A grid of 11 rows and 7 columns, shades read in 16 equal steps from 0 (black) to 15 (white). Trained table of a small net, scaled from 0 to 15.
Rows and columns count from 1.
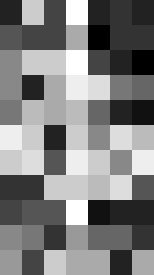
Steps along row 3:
up same up down down down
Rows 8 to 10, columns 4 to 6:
12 11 13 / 15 1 2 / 9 6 6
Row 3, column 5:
4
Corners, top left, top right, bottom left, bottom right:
2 2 9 10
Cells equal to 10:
6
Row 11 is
9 4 12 10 10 2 10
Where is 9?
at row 10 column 4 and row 11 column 1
